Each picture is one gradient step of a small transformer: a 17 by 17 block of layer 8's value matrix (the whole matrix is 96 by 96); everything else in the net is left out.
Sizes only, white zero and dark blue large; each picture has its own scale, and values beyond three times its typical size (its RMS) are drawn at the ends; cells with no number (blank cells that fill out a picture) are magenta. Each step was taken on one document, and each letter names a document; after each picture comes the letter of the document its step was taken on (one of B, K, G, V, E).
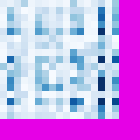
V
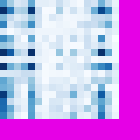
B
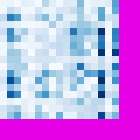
V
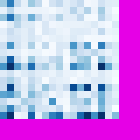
B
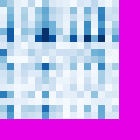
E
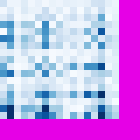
E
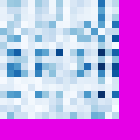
V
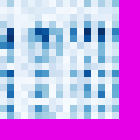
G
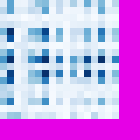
G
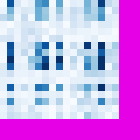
G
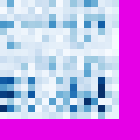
B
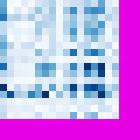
E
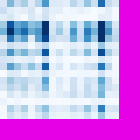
E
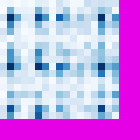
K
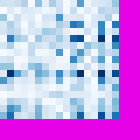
K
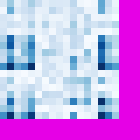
B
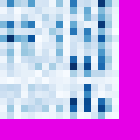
B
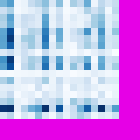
G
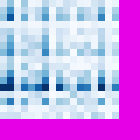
G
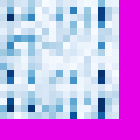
B
